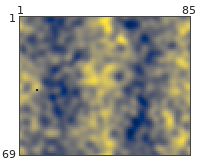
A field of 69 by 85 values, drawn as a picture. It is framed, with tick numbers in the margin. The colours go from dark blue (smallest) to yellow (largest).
Stripes: upright, repeating 2 times. Lone odd cells: 1, lower than its neighbours. Seam: none. Histogram: bell-shaped.
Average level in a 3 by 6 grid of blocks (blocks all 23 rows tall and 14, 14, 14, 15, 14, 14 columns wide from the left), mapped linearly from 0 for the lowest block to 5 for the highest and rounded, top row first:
214415 / 405415 / 314315
